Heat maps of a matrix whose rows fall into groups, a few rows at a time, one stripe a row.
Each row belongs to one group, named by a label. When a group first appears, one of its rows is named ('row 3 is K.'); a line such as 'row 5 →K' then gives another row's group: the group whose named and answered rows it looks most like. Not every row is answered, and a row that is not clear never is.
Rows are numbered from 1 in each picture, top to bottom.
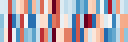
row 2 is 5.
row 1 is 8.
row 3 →5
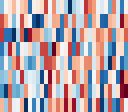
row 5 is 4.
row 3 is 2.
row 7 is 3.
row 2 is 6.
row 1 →4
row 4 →5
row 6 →6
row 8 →6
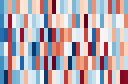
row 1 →8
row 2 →3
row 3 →5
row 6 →3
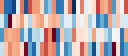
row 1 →2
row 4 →4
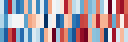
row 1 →3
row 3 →4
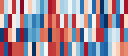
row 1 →6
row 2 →6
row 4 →6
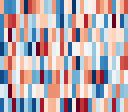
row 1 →2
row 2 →4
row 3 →3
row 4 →4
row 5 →6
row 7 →8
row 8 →4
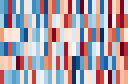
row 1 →3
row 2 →3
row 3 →6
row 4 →3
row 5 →6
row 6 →2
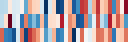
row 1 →2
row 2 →3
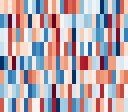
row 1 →6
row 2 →8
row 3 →8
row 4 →6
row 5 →4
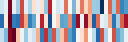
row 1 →8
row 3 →4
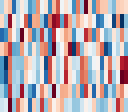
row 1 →5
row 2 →8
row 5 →3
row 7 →5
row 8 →8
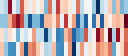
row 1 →8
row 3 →2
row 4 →2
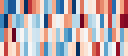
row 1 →2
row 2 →3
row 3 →4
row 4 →2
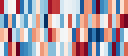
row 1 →6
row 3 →8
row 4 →4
